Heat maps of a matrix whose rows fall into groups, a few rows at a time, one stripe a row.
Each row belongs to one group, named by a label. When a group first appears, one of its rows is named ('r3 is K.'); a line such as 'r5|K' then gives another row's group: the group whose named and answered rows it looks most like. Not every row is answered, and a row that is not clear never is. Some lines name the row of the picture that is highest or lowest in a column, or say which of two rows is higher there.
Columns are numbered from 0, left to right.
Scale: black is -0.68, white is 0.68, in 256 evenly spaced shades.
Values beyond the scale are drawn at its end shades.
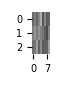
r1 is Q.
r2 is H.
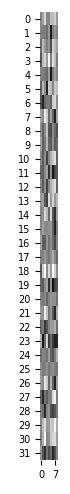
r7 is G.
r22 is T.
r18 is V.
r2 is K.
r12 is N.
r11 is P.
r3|V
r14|G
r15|Q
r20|N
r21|G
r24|H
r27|N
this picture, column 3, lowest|5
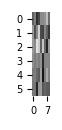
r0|T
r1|P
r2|G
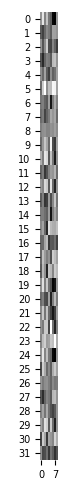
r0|Q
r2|P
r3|N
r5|V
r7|T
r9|G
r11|T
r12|G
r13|T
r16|P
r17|K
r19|Q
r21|Q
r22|G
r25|K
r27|N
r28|Q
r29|G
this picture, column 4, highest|15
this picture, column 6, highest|5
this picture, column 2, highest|5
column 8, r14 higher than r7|Yes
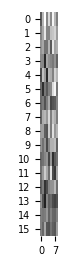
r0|V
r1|V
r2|K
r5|N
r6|H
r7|V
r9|N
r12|T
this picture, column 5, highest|11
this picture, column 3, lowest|4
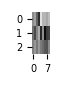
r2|Q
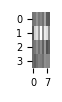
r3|N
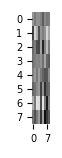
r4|Q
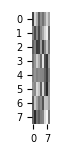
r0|K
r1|N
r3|G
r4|Q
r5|G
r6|K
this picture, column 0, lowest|0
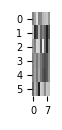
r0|V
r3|Q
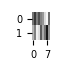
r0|N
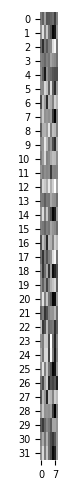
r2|N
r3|T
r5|G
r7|Q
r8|V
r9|G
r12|V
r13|T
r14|Q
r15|T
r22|P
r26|P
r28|Q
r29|N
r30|Q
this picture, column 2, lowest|4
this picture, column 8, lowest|26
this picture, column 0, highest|22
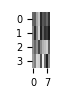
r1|P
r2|N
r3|G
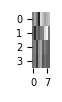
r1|N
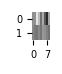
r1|T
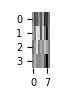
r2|V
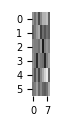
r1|P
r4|N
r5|H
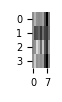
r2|G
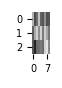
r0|P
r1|V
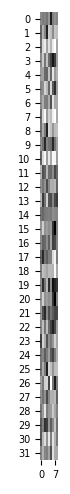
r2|V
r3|Q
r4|K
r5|G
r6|K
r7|V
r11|P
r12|N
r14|N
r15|Q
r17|N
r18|V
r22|Q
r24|H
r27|N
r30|V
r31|K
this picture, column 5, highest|26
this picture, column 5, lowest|0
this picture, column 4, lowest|19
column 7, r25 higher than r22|Yes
